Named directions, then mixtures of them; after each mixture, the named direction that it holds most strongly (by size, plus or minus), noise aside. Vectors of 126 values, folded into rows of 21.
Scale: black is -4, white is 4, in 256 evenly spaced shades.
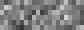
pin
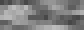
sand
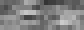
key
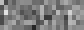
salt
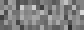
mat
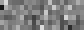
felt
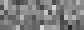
felt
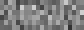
mat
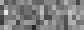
salt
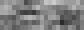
key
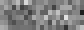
pin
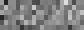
mat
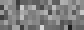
mat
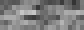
key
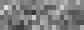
pin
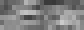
key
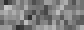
pin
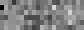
felt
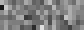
felt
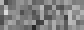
salt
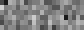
felt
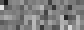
felt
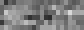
salt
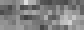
key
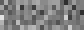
mat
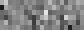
felt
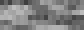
sand
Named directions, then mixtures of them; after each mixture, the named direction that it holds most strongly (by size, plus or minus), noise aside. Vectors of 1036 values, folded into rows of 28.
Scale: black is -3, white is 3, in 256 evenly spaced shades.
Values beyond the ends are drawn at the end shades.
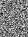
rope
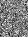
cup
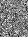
cup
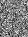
cup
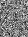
cup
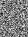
rope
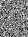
rope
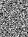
rope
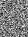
rope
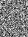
rope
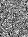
cup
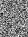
rope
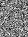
rope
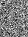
rope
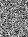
cup
